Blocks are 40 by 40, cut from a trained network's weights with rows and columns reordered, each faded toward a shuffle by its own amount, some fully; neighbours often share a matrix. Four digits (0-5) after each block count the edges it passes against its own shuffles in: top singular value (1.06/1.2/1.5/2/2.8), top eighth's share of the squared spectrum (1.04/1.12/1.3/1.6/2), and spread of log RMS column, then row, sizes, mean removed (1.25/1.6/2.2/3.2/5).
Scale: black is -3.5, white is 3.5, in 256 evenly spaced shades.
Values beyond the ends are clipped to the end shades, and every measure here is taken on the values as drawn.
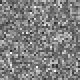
0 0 0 0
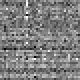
3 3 1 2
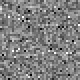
0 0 0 0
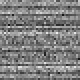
4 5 1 3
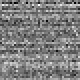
4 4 1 2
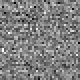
1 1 0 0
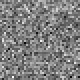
0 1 0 0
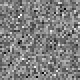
0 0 1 0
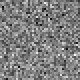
0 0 0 0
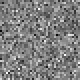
1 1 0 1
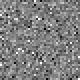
0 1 0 0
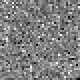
0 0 0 0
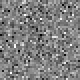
0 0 0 0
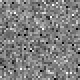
1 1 0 0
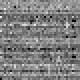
4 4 2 2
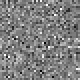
3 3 1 1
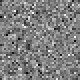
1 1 0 0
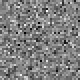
1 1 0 0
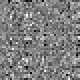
3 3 2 1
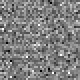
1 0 0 0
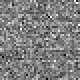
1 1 0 0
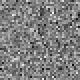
0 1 0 0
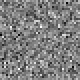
2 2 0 1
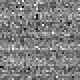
2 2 1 0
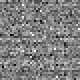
2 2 0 0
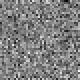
3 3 1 1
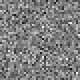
2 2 1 0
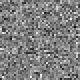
2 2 1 0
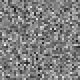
2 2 0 1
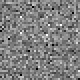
0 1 0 0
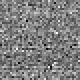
1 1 0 0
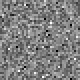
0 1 0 0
